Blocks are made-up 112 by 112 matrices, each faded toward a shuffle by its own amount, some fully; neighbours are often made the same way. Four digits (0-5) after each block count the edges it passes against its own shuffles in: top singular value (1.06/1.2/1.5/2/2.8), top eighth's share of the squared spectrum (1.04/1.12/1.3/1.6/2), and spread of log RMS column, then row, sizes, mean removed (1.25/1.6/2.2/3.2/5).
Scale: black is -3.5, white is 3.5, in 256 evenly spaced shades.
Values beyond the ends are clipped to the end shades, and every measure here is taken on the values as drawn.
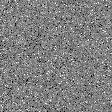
1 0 0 0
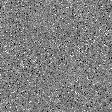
2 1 0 0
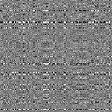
5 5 3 4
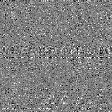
4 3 2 3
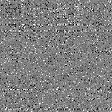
4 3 1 2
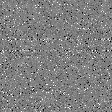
3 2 0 1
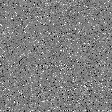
3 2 0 1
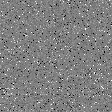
3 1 0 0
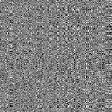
5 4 3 3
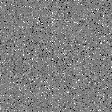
3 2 1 1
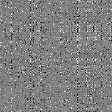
4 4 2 2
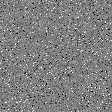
0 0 0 0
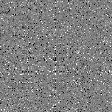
4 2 1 1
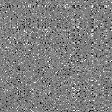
4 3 2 2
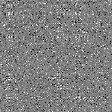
4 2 2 1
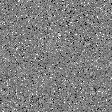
2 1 0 0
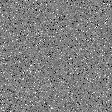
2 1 0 0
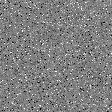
1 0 0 0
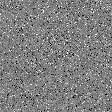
1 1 0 0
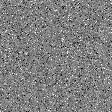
0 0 0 0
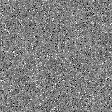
3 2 0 1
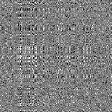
5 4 3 3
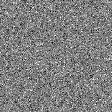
3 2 1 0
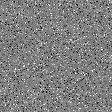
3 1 0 0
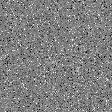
3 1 0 0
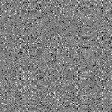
5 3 2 2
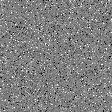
0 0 0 0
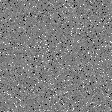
0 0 0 0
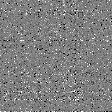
2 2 2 2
